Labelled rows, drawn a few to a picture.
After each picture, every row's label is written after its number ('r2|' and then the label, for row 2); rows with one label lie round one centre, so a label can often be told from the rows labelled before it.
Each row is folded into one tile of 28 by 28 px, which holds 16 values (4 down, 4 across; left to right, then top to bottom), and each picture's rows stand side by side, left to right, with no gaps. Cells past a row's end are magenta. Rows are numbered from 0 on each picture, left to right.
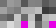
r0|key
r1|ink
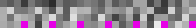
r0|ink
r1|ink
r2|key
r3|key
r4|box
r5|ink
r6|key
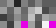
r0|box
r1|ink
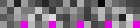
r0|box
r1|ink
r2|box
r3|box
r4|ink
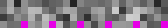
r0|box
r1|ink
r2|box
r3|box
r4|key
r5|box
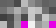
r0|box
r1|ink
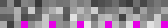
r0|box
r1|key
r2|key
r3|ink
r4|ink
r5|key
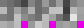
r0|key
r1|key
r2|key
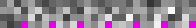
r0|box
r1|ink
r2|ink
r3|ink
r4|key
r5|key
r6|key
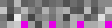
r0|key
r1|box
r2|ink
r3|key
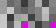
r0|ink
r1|box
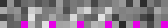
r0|box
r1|ink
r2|key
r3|key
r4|box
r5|box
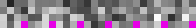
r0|ink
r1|key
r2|ink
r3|box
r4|box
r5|key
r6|key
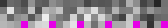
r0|ink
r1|key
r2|key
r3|ink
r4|key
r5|box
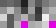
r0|ink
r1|key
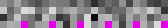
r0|key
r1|key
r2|box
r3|ink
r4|box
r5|ink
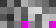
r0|box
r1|ink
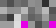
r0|key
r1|box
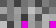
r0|box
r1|ink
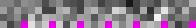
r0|box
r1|ink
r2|ink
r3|ink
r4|ink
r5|key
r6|box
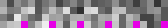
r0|key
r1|key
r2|ink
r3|ink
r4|ink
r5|box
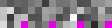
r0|ink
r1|box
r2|key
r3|box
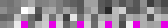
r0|key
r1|key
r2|ink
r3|ink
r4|ink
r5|ink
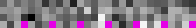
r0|box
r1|box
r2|box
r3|key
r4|box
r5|ink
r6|ink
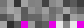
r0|box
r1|box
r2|ink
